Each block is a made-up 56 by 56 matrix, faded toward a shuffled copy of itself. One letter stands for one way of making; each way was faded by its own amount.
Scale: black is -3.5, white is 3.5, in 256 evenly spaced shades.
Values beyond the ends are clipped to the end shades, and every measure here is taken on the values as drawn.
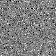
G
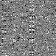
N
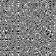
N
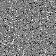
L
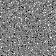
L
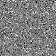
L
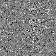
L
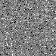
L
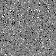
L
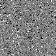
L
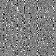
N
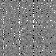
N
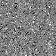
L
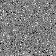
L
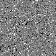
L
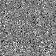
G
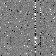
N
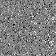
L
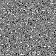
G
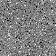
L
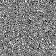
G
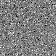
G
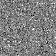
G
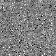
L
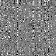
N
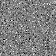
L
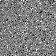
L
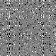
N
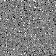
L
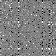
N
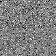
G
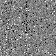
L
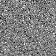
G
